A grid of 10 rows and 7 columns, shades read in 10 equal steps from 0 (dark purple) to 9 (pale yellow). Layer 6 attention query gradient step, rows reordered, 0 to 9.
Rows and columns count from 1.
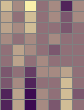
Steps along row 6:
up down up down same same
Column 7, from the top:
5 5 4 4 4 4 4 4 3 4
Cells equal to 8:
0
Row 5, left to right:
4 6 5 4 3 4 4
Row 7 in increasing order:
2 3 4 4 5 5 6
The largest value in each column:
7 6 9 5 5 7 5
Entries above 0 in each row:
7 7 7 7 7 7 7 7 6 6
